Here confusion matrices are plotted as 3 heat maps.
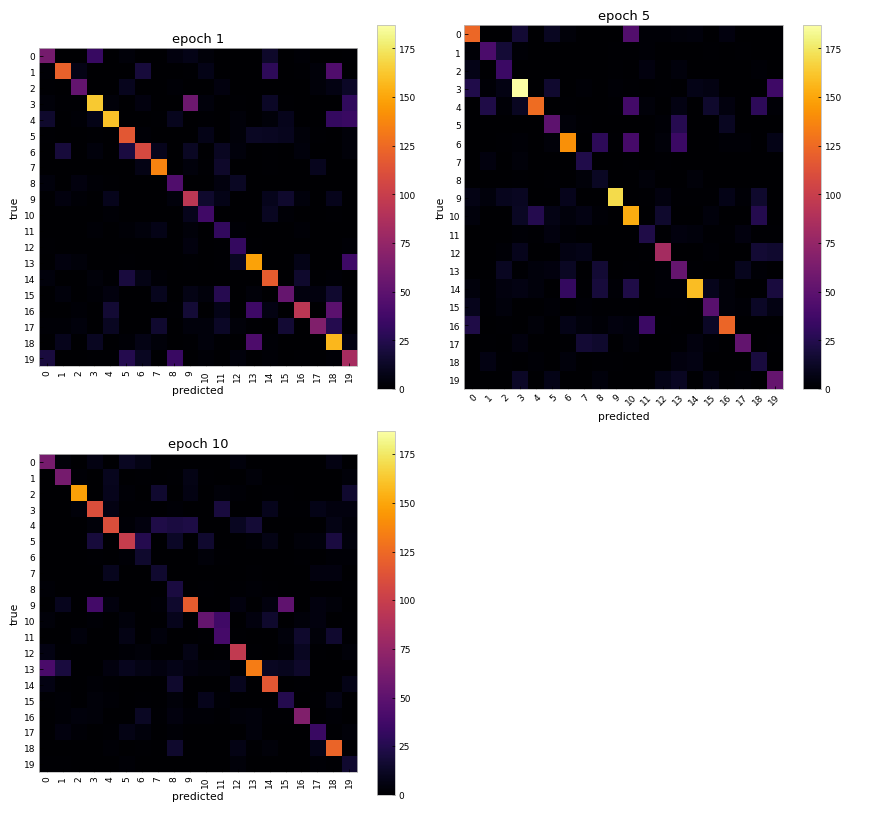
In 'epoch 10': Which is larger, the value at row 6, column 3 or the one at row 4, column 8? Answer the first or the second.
the second
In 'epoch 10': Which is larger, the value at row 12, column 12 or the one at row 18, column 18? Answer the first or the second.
the second
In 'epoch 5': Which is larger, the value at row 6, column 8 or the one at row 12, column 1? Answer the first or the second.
the first
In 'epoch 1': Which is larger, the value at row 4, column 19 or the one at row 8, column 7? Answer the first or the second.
the first
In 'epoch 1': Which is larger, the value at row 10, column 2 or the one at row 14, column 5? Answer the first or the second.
the second
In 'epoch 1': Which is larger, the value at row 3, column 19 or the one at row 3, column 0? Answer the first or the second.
the first
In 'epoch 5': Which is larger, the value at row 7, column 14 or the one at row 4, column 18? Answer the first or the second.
the second
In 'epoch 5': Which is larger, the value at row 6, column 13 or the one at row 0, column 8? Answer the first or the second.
the first
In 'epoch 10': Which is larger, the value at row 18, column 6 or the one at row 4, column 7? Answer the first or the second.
the second
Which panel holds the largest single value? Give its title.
epoch 5
